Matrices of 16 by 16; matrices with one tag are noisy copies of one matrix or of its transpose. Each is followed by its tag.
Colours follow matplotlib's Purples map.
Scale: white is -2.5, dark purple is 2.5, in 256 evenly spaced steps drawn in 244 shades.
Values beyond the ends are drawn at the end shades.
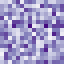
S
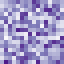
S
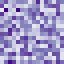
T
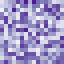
S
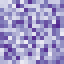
S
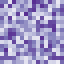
T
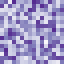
T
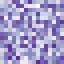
S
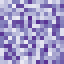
S
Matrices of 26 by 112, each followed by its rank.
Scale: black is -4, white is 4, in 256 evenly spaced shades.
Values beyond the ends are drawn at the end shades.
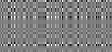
one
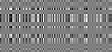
one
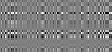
one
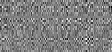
five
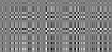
one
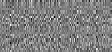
five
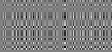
one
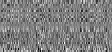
five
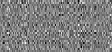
five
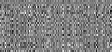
five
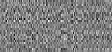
five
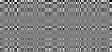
one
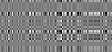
one
